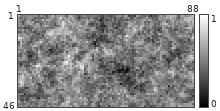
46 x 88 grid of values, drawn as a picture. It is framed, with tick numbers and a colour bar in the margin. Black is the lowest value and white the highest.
The texture is blotchy. There is no overall slope. The halves do not mirror each other. The values follow a bell shape. On average the colour sits 50% of the way up the scale.
